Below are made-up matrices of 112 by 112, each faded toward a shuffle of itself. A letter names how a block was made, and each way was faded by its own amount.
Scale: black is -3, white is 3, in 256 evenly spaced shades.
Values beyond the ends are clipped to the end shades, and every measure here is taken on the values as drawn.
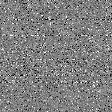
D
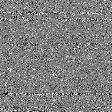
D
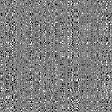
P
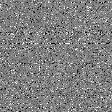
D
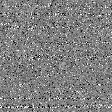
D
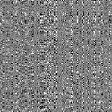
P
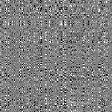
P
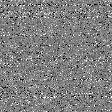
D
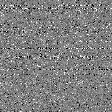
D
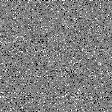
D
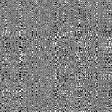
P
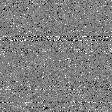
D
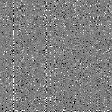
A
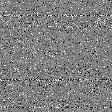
D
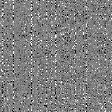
A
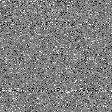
D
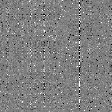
A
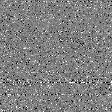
D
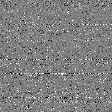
D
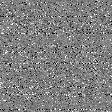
D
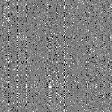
A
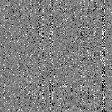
A
